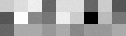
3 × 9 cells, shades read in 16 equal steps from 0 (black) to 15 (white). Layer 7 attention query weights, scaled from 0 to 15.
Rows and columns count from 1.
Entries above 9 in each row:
6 4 4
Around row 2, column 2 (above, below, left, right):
13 10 5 8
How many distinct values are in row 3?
4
